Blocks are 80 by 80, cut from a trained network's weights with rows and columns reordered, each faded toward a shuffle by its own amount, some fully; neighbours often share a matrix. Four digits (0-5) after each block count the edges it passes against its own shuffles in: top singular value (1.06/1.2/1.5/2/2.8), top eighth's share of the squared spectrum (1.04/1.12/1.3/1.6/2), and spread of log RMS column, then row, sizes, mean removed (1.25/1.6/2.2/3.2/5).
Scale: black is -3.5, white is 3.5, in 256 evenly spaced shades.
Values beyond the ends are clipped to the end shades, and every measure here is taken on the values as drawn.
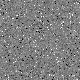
0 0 0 0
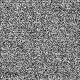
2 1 0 0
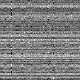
5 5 3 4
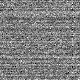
4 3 1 1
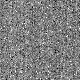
2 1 0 0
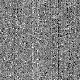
3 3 2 1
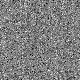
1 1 0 0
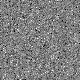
0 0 0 0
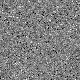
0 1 0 0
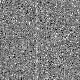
1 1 0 0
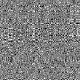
4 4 2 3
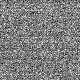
2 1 0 0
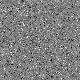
0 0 0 0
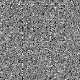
3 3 2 1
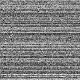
5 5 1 4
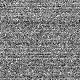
3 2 0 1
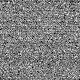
2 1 0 0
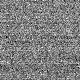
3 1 0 0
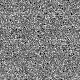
1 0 0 0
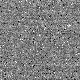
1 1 0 0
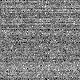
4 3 1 1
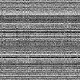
5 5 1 5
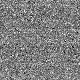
1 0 0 0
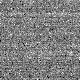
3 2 0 0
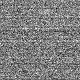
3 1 0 0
